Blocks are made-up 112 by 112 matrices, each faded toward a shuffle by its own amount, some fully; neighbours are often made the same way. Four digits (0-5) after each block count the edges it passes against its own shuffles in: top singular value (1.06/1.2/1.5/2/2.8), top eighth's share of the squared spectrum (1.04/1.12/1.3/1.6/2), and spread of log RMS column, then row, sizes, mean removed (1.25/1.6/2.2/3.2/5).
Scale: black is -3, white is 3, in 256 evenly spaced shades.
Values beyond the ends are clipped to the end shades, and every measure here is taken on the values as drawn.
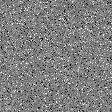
0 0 0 0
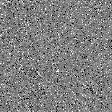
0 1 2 0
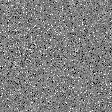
0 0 1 0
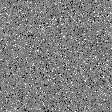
0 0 0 0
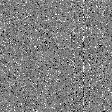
2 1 2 0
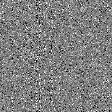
1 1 3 0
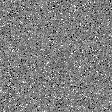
0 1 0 0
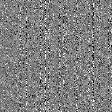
2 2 4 0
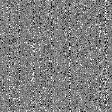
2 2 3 0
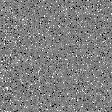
3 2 1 0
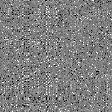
4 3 2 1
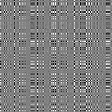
5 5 5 5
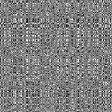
5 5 4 4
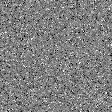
0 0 0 0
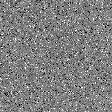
3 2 0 0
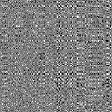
5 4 3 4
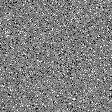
0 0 0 0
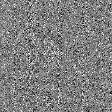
1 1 3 0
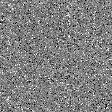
0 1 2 0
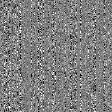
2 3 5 0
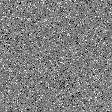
0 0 0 0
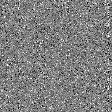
1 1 2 0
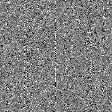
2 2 3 0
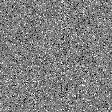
0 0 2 0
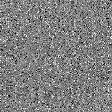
3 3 1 1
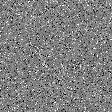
1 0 0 0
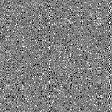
4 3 3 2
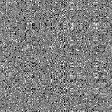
4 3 2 2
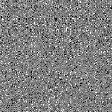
4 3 2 2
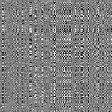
5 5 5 4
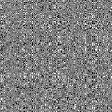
5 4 3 3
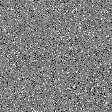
2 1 0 0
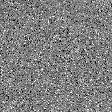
3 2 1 0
